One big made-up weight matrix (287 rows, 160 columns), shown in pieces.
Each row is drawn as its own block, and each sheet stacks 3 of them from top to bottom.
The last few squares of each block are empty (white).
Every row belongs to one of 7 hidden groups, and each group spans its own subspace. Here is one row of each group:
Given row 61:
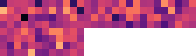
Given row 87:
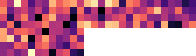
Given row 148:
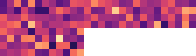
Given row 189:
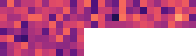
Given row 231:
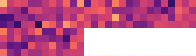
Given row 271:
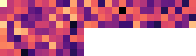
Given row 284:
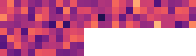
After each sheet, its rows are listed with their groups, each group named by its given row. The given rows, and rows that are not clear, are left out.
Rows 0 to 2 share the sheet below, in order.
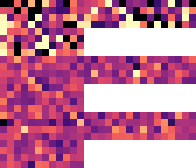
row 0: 148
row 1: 189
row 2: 61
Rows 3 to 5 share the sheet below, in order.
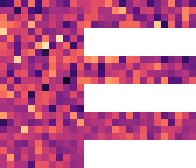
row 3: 148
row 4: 87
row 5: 61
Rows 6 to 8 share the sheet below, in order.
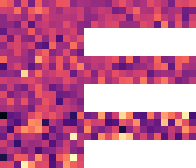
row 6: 148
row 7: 61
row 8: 271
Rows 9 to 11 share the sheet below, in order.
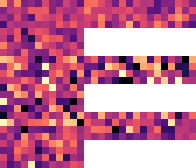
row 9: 231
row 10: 271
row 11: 61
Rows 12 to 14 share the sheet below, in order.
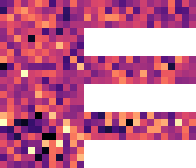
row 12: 284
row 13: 61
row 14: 284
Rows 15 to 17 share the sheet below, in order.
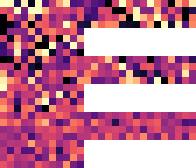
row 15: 148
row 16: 148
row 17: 148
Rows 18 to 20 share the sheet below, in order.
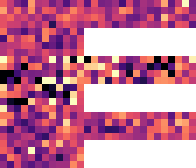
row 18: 87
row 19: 231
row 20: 284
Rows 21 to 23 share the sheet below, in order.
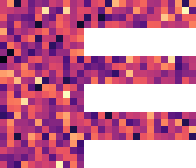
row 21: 284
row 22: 231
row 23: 271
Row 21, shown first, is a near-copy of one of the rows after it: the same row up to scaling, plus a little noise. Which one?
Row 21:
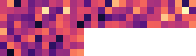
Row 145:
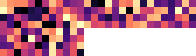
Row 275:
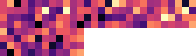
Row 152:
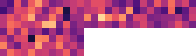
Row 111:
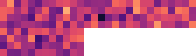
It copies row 275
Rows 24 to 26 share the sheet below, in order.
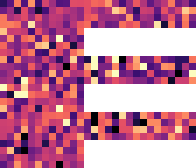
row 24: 148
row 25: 189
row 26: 189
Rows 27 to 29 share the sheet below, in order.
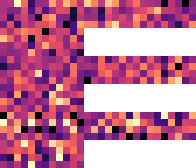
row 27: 87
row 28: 87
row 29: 61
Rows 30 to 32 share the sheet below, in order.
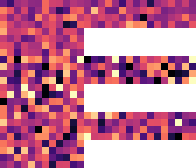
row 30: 148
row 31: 231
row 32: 87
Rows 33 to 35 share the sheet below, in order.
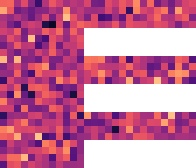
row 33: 284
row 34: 231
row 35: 231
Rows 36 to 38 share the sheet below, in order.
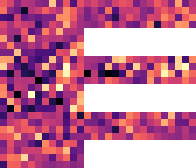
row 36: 284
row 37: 284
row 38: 231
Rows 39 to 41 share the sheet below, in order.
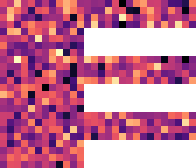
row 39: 271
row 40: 87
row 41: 271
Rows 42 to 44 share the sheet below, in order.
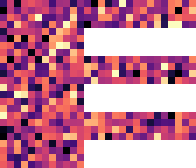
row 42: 87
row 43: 189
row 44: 231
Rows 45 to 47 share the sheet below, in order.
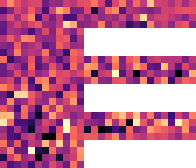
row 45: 148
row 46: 189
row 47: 284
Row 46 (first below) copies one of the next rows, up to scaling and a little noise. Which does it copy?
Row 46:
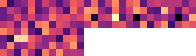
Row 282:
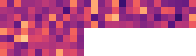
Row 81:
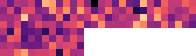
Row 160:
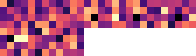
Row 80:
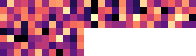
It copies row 160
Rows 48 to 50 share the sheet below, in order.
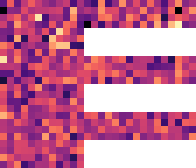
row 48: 87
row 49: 231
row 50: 271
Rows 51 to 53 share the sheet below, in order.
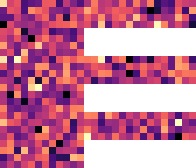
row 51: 231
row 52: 231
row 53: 87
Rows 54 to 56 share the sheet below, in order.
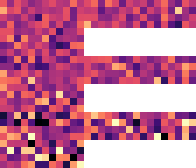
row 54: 87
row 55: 148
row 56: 148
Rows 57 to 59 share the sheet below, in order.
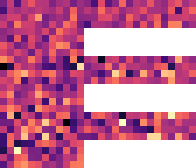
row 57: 87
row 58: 61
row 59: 271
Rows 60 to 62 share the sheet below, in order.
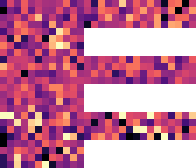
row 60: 87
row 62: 148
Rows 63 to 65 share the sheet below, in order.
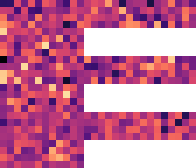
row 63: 148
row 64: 231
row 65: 87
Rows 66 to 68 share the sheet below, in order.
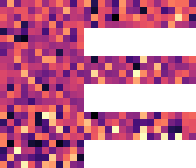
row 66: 189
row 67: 189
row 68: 189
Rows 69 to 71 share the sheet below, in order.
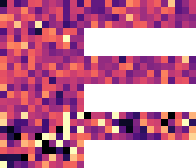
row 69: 231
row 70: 87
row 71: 231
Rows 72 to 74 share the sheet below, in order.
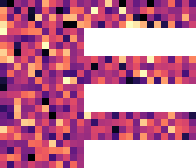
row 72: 148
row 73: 148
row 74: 231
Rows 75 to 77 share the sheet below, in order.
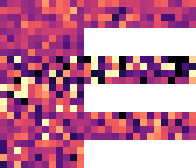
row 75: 61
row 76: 189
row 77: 271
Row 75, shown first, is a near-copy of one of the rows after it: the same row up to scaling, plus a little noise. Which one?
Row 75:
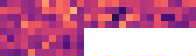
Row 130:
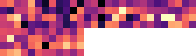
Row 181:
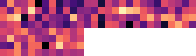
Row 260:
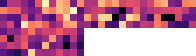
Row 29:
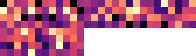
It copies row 260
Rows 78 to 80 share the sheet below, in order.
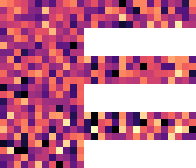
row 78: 271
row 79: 189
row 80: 189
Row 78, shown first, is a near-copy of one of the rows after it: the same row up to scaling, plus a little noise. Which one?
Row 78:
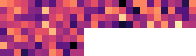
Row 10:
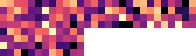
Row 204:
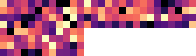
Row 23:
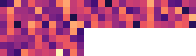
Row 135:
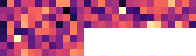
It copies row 10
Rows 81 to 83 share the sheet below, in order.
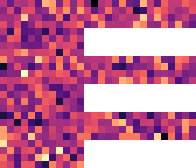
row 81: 189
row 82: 61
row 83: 148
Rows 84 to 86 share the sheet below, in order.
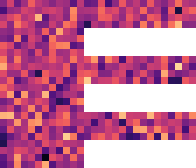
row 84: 87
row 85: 87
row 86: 148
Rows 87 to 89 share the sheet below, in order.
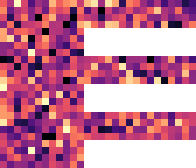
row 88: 148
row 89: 284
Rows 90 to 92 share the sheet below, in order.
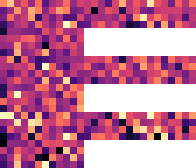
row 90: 148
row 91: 271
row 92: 148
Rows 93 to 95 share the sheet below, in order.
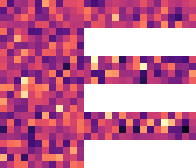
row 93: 189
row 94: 189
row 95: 189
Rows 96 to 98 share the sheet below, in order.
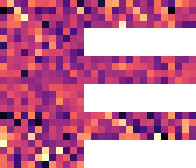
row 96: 61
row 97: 61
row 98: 148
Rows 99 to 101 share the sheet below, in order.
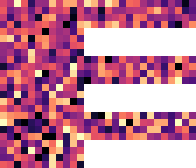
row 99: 87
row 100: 87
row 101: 284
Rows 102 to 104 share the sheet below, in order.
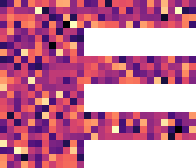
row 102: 271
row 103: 148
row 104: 189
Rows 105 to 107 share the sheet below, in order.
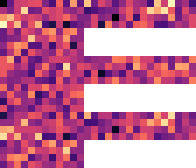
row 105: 231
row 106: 284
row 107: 231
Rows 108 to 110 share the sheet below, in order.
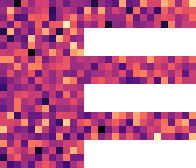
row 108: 87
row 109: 148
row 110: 284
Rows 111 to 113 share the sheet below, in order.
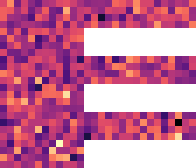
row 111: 284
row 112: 231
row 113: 87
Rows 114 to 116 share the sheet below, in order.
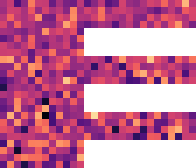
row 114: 87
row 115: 148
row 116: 189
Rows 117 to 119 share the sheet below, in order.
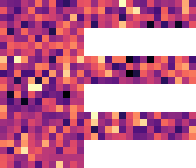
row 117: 271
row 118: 231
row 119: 189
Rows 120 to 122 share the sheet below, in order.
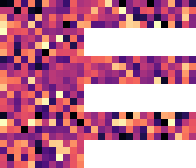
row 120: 148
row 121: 148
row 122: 61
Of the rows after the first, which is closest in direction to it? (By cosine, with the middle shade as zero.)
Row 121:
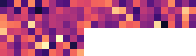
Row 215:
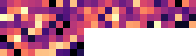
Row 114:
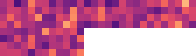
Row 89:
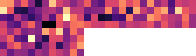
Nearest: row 215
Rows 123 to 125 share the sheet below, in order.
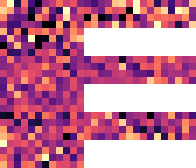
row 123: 284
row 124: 271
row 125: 148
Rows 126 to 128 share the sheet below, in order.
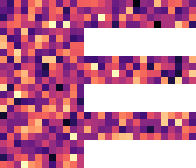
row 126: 284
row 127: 189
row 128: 271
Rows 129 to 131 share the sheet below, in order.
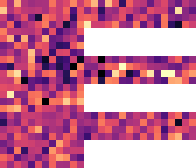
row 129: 87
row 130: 61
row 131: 87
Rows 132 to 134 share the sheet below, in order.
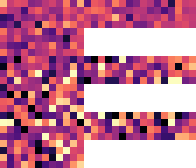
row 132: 231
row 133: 87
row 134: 61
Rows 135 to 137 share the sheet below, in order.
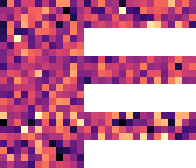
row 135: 271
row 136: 87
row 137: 61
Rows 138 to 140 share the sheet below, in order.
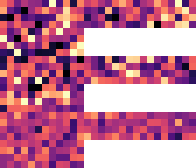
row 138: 284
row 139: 231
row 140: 87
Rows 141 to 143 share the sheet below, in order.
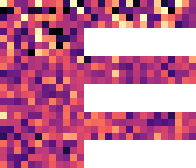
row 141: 61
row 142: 231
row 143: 231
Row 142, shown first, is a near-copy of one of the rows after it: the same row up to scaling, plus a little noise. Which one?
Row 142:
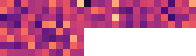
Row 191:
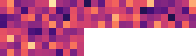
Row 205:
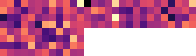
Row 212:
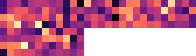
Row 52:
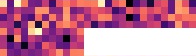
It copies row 205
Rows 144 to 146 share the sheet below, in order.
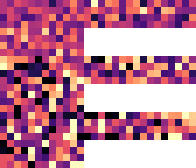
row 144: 189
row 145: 284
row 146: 87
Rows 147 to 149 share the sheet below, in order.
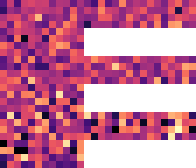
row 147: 87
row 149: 189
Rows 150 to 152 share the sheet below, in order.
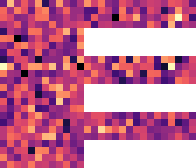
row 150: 189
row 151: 61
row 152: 284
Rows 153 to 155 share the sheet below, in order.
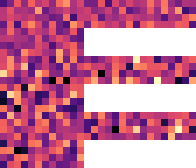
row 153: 271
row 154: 284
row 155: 189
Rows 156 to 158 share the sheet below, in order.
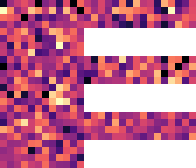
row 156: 61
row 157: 87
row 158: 284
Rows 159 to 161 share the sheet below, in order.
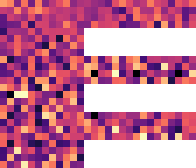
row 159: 148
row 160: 189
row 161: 189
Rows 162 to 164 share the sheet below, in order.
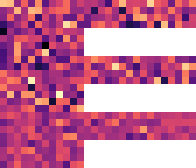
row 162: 148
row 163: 148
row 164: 148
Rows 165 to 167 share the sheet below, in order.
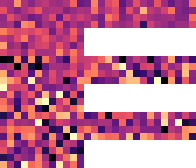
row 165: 189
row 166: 148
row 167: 271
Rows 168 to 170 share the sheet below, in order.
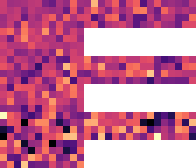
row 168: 189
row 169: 271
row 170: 231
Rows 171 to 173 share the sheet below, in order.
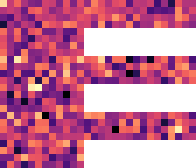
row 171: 231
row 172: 231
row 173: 189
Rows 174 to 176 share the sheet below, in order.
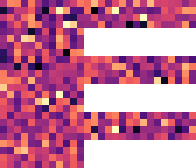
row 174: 148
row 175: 148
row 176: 189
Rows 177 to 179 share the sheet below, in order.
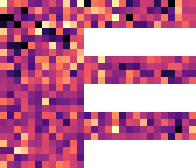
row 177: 231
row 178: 61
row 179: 189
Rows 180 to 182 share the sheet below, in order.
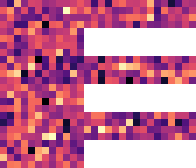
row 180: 271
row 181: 61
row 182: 284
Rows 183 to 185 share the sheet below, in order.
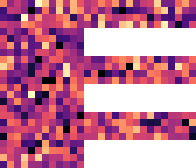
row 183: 61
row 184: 284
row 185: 231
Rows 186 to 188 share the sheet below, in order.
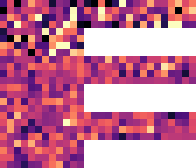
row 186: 87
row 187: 189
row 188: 271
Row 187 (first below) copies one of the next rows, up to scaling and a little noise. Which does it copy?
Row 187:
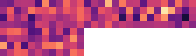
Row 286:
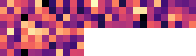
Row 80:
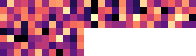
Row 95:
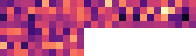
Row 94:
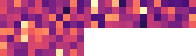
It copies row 95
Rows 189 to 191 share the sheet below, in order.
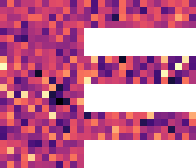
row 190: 87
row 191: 231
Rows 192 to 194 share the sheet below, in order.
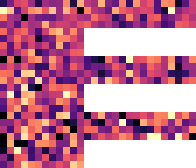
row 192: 61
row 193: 231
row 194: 271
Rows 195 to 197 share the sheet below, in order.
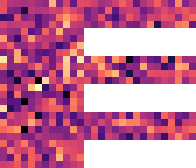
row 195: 284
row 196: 231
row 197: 61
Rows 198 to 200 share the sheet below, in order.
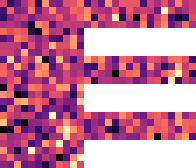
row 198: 189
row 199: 189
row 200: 284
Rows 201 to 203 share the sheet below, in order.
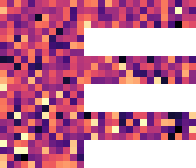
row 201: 87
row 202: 148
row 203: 189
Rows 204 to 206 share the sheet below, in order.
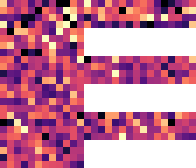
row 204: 271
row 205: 231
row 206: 61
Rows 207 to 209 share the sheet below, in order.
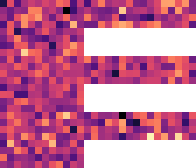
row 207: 271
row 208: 189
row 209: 271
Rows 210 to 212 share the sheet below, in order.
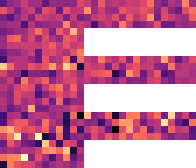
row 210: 271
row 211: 61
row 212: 231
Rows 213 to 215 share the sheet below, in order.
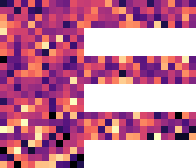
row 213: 148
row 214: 271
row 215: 284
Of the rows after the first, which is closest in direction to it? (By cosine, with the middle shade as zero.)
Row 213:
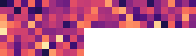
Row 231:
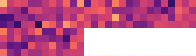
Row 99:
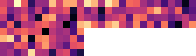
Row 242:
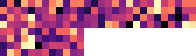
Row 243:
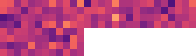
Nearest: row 99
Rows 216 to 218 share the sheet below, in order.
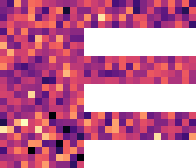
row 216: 284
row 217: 284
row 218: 284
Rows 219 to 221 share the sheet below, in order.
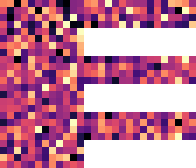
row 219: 271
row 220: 87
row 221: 87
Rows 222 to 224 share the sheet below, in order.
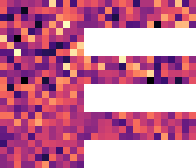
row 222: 284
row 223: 271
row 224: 148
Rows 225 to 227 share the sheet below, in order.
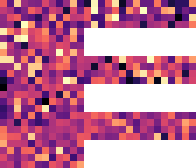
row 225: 189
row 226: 148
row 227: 148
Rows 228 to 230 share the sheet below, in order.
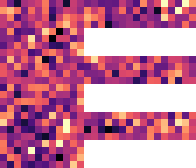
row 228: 87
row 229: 189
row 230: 284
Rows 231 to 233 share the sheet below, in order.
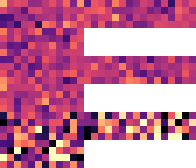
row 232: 148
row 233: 87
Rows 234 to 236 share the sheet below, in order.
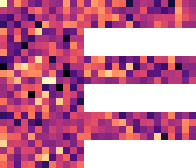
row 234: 231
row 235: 284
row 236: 148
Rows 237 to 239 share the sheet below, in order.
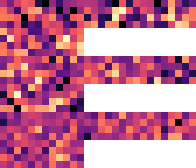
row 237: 61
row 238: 284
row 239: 87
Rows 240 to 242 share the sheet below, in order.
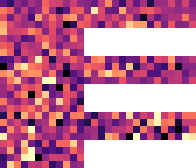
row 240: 148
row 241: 284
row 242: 231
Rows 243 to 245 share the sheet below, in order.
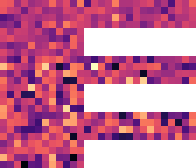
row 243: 231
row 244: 148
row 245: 271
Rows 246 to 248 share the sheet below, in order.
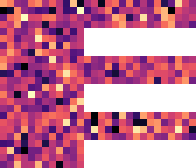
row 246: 61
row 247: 284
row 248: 189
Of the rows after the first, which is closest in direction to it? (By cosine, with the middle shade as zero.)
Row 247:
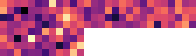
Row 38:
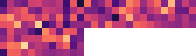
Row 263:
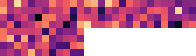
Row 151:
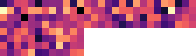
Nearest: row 151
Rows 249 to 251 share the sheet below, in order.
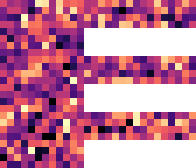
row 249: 61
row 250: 271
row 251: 284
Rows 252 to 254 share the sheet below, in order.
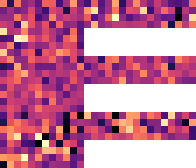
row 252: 189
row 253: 61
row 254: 231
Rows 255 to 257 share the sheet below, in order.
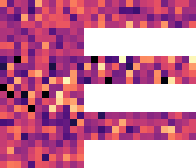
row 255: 61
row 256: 87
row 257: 61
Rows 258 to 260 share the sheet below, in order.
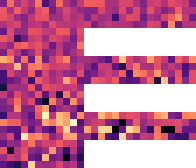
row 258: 189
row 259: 148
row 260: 61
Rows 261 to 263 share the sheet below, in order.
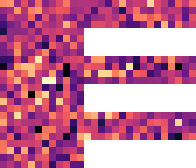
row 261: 148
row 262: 284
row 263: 87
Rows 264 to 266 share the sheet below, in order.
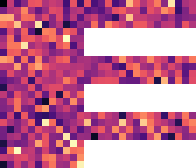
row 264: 231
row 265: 148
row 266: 271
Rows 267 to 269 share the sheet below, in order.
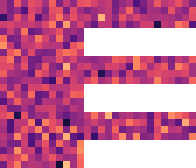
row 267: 284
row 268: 284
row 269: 271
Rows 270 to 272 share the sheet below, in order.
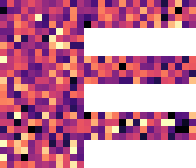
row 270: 87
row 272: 189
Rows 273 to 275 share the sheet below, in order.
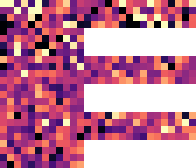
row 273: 148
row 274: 61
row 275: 284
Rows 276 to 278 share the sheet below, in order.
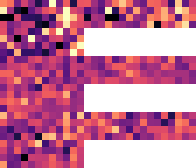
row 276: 284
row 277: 231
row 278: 231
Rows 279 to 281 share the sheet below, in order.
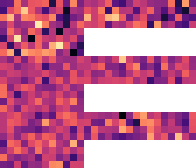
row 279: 284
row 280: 271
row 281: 271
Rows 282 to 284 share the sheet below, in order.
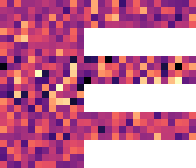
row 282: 189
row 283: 87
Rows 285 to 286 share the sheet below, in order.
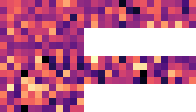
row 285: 271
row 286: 189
